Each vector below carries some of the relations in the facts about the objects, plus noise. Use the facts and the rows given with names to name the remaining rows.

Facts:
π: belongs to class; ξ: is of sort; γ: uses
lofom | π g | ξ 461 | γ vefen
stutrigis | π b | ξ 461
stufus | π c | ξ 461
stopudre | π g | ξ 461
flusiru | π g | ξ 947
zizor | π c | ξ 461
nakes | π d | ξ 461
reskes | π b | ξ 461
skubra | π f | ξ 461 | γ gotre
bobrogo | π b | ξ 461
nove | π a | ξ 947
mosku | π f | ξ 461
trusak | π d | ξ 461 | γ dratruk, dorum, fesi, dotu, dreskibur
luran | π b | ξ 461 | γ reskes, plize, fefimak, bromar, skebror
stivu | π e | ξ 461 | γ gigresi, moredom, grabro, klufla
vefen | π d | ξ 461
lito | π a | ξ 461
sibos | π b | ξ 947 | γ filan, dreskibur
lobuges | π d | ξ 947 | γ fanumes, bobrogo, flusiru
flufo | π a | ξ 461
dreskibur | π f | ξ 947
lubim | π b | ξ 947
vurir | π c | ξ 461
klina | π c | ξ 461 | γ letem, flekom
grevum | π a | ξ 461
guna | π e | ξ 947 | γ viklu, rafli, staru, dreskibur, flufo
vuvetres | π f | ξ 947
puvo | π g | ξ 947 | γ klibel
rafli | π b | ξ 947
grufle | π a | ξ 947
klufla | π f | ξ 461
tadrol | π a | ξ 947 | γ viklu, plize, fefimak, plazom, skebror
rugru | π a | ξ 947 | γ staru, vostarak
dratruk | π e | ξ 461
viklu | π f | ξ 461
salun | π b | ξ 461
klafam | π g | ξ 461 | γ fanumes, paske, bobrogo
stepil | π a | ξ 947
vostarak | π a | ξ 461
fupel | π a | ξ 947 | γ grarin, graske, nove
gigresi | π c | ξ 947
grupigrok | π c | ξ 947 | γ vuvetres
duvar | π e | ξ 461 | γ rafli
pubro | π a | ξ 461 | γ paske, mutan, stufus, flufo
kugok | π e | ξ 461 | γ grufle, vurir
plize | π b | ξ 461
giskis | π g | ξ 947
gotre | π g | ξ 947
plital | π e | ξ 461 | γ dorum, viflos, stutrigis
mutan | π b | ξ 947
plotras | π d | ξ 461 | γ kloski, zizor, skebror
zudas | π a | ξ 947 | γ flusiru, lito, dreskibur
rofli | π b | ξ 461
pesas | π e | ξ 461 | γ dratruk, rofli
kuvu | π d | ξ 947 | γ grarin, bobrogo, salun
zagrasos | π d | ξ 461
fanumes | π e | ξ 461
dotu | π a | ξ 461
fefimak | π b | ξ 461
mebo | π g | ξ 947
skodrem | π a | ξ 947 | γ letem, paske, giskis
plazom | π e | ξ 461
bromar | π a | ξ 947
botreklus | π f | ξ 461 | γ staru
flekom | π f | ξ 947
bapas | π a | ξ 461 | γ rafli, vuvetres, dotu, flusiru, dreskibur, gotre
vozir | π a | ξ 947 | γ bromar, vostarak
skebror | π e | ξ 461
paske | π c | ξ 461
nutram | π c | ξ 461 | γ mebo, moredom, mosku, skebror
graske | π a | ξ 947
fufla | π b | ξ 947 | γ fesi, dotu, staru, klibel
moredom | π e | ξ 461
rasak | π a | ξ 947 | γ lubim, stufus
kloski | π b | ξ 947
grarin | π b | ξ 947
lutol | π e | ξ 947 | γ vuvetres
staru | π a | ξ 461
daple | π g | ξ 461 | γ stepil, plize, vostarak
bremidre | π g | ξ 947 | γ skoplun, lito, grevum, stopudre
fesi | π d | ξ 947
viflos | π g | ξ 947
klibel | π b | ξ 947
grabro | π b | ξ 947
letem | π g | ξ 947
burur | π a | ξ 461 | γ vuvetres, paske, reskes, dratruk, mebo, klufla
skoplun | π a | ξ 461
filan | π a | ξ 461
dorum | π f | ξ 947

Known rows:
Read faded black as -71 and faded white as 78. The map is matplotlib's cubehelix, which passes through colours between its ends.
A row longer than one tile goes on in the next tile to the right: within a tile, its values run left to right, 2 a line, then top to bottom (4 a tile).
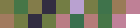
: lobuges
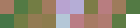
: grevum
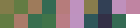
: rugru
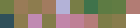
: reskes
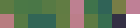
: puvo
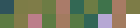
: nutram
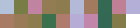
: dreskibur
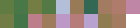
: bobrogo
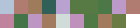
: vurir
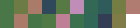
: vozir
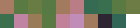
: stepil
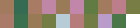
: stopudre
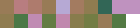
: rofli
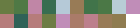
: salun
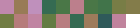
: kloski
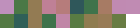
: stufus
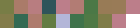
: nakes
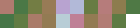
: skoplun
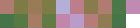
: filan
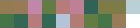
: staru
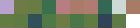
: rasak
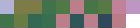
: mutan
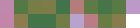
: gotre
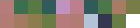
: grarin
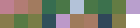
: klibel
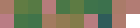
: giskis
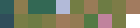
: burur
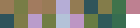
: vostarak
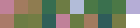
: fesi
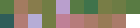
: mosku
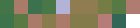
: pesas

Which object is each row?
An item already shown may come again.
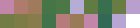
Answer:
vuvetres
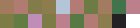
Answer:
stutrigis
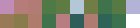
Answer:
dorum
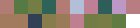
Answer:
zudas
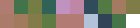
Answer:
grarin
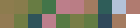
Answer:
skodrem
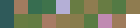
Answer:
burur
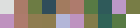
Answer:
grufle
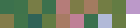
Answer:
bapas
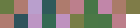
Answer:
vefen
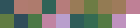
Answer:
klina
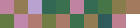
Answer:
kloski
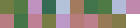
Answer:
salun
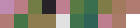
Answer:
kugok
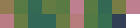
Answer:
puvo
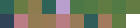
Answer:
luran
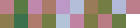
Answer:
lito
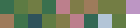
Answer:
bapas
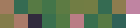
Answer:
guna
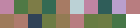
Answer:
zudas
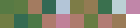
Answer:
klafam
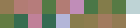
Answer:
dotu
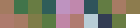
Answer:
grarin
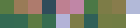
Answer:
botreklus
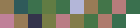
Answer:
bremidre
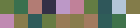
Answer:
fupel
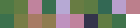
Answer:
daple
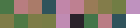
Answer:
plital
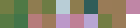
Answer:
bobrogo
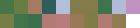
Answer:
klafam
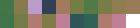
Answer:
plotras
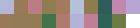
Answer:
dreskibur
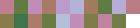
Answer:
lito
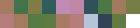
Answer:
grarin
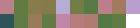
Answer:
flufo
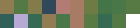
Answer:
tadrol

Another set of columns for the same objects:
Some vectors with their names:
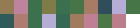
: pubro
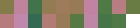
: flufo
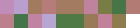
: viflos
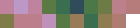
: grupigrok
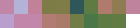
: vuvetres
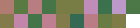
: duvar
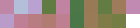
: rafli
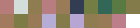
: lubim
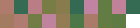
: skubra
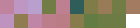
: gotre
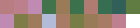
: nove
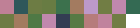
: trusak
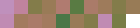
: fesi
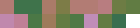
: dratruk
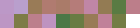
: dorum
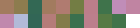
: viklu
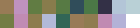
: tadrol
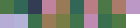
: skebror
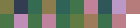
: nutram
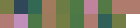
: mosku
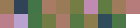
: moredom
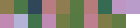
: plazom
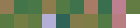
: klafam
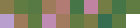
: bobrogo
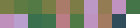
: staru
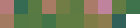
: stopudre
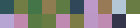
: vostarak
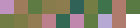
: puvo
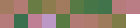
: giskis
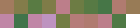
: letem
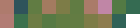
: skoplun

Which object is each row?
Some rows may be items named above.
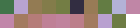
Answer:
stepil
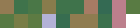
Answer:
klafam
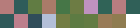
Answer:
kugok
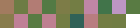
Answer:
duvar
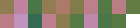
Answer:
flufo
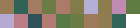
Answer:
filan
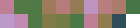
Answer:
dotu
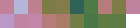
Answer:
vuvetres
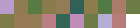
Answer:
puvo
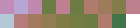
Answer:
dreskibur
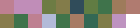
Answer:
lobuges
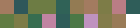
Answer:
pesas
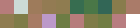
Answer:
mutan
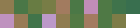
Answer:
salun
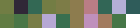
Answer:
klina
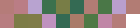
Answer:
sibos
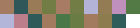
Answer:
filan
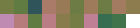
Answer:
paske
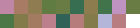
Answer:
fufla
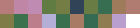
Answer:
lobuges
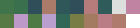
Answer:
luran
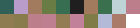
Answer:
vozir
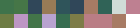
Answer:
luran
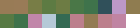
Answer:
skodrem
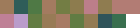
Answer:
klufla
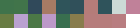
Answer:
luran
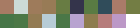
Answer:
rasak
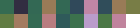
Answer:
plotras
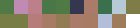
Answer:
rugru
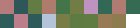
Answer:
kugok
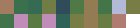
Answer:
burur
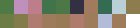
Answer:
rugru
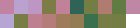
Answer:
flusiru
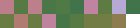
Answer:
bapas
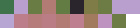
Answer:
bromar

